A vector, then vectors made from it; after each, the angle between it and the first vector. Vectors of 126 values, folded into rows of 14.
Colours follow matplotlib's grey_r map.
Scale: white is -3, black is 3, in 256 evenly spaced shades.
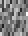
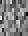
partly opposed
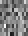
orthogonal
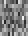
partly aligned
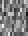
nearly opposite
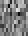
partly aligned
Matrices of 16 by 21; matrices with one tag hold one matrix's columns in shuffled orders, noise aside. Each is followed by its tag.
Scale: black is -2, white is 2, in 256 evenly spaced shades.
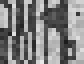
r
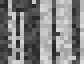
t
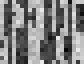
r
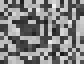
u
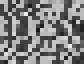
u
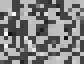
u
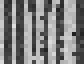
t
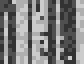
t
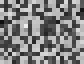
u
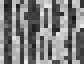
r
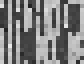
r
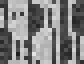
r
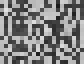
u
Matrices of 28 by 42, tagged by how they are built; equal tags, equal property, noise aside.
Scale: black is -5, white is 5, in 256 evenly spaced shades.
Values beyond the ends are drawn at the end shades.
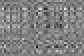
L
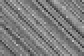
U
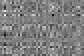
L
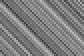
U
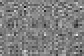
L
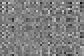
L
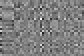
L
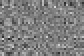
L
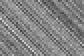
U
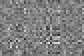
L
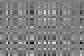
L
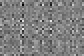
L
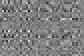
L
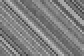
U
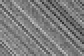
U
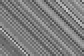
U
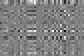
L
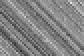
U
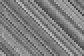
U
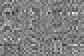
L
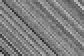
U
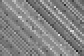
U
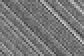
U
